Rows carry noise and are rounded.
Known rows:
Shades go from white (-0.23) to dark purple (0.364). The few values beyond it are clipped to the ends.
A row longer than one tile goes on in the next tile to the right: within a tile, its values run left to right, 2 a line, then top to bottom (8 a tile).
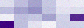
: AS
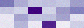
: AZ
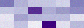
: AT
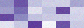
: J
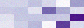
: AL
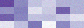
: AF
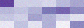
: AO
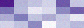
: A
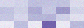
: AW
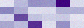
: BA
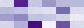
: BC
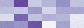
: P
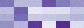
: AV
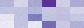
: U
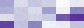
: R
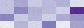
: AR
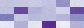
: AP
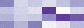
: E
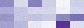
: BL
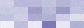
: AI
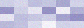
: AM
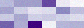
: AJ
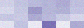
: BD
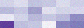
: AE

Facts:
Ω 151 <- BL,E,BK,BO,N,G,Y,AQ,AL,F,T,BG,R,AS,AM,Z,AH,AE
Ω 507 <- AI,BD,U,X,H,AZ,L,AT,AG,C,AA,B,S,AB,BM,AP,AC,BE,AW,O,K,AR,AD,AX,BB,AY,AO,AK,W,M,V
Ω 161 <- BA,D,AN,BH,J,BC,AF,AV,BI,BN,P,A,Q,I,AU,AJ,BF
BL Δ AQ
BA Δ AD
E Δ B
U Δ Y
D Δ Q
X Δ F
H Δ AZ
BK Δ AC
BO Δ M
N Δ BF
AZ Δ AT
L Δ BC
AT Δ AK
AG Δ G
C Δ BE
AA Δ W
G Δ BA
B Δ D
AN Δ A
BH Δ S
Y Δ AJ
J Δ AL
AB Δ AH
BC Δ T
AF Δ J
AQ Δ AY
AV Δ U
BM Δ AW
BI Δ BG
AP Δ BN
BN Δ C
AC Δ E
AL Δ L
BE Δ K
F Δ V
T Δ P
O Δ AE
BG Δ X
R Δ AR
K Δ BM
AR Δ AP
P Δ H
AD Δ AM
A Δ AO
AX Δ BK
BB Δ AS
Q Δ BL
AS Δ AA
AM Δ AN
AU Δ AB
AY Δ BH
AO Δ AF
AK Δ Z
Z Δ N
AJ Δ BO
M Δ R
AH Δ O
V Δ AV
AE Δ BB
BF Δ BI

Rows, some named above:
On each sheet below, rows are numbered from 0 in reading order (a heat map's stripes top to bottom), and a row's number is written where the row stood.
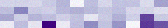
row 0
C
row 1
AH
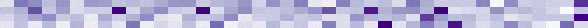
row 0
AA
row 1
H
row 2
H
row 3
M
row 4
AT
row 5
BN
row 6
F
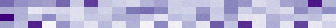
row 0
D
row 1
AO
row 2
AB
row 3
AD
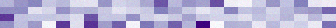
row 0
BH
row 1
BI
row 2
AJ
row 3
M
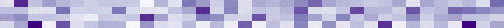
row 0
BC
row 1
T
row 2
BB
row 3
B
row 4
AP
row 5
AK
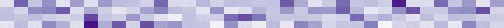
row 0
L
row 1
BF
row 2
G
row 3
AY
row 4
AN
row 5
L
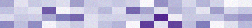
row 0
BK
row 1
AL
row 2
BO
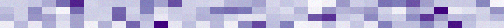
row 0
X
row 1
O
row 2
AO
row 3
R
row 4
V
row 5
BN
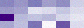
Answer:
Q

